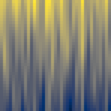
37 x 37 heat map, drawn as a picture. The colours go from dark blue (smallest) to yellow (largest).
Streaks run downward. Values rise toward the top. The histogram is bell-shaped.
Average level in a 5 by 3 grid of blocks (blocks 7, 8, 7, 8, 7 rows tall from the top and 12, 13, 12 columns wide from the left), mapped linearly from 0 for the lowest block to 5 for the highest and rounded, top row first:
554 | 343 | 232 | 111 | 100
